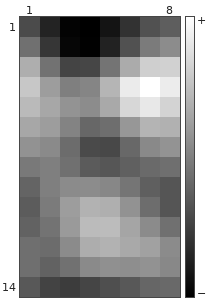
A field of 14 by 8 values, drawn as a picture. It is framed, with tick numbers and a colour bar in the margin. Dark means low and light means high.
Ninth with the highest average: top right. Average level on the scale: 50%. Lone odd cells: none. Ninth with the lowest average: top middle.
